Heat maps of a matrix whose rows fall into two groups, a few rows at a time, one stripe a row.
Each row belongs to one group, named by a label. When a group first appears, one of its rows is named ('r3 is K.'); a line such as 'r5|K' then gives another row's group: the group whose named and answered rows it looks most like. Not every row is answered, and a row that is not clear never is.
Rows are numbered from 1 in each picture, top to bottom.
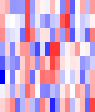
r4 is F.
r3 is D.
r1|D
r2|D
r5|F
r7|D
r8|D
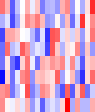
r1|D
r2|D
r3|F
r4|F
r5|F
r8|D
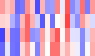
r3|F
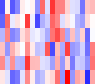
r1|F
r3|F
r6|D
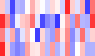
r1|D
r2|D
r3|D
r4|D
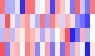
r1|D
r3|D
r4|D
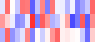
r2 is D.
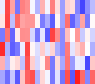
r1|F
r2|D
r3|F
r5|D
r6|D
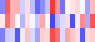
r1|F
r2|D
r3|F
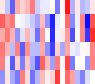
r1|D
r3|D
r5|D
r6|F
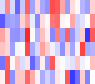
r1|F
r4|D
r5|F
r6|D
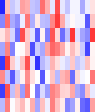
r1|F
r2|F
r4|F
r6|D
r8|F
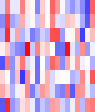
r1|F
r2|F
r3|F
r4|D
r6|D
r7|D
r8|F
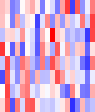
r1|D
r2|D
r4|D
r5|F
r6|F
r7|F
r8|D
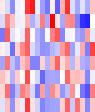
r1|D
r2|F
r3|F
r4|D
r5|F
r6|D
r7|F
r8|D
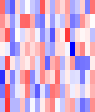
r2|D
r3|D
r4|D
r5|F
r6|F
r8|F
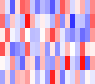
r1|D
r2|D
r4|D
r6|F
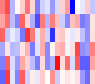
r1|D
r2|F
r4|F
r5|F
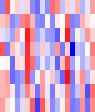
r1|F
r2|D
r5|D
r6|D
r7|D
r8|D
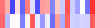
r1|D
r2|D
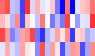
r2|D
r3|D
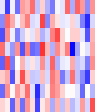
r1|D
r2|F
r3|F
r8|D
